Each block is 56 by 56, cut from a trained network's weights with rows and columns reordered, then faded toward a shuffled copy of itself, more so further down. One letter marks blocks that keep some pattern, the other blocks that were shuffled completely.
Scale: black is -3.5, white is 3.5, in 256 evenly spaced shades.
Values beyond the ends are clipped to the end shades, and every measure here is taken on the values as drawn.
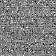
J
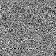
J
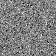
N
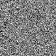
J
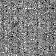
J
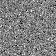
N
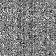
J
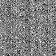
J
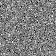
N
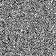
J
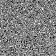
N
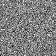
J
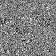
J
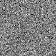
J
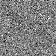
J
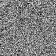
J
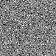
N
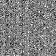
J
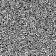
J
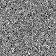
N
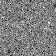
N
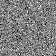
N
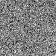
N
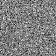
N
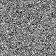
N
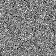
N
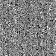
J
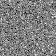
N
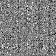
J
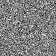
N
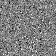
N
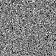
J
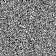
N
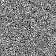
J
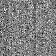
J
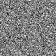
J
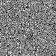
N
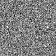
J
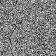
J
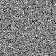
N
